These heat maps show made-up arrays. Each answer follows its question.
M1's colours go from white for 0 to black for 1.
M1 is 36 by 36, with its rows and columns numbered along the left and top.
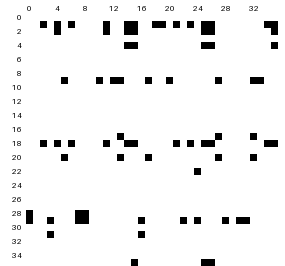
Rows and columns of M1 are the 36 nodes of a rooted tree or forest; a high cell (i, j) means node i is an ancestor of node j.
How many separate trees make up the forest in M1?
3
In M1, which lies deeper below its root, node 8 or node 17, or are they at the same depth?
the same depth
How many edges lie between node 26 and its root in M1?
5
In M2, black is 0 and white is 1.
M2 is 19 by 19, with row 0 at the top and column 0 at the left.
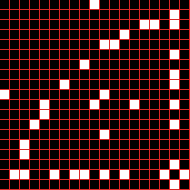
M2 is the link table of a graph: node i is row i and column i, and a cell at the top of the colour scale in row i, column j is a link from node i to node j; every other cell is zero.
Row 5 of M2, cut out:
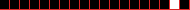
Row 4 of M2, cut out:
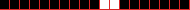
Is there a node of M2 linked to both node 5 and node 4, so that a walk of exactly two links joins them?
no
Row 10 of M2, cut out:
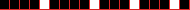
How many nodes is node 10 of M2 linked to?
4
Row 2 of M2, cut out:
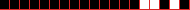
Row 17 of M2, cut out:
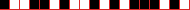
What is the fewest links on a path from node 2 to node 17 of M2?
1
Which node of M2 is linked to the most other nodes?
node 17
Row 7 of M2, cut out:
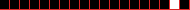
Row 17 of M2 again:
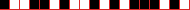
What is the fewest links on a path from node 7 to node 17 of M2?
1
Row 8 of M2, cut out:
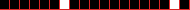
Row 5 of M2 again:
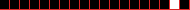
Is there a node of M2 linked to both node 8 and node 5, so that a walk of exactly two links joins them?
yes
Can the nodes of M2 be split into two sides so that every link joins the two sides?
yes
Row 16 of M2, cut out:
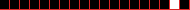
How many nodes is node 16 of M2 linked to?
1
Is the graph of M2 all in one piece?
yes
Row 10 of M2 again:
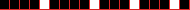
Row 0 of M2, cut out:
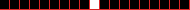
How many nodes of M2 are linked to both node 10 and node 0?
1
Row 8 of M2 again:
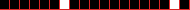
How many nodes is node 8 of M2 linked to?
2
